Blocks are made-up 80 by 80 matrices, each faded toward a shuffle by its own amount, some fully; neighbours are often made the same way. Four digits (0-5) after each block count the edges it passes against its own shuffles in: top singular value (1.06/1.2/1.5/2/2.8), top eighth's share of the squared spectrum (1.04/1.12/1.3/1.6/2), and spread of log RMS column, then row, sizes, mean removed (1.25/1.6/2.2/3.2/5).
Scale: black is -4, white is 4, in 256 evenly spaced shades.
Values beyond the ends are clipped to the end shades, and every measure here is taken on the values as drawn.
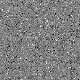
3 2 1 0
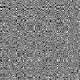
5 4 3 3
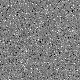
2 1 0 0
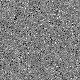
2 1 0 0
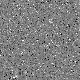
1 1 0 0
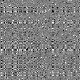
5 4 3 3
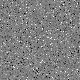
1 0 0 0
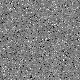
0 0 0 0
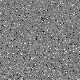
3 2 0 0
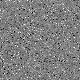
2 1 0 0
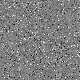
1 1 0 0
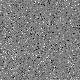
0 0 0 0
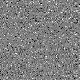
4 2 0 1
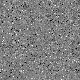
3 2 0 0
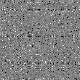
4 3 1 2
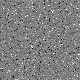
1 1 0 0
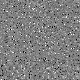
3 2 1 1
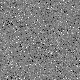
0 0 0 0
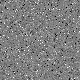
0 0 0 0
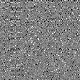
4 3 1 2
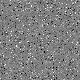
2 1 0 0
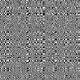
5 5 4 4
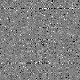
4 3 1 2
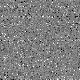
3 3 0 1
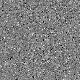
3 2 0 0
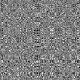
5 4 3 3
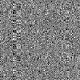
4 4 2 2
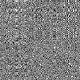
4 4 2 2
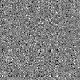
4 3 2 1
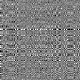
5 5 3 4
